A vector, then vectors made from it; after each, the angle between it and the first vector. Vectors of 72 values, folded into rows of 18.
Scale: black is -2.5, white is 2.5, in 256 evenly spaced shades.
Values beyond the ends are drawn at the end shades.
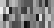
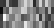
nearly opposite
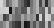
nearly parallel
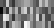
nearly opposite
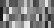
nearly opposite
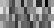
partly aligned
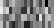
nearly parallel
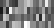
nearly opposite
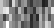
partly aligned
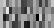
nearly parallel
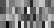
orthogonal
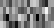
partly aligned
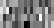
nearly parallel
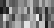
nearly opposite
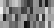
nearly parallel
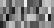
orthogonal
